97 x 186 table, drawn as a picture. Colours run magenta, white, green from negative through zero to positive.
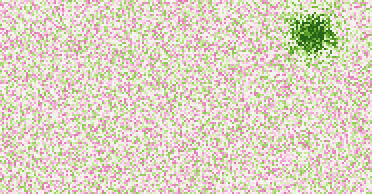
Grain: fine. Average level on the scale: 50%. Mirror symmetry: none. Bumps: one, in the top right. Odd rows or columns: none. Ninth with the highest average: top right.
